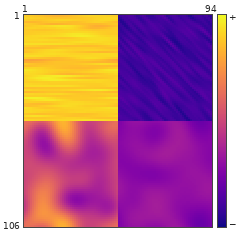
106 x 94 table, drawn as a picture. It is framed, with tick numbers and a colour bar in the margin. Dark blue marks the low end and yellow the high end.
It is made of 2 by 2 panels. Panel 1,1: very high, streaked across, faint in contrast. Panel 1,2: very low, slanting down to the right, faint in contrast. Panel 2,1: middling, smooth, strong in contrast. Panel 2,2: low, smooth, faint in contrast.
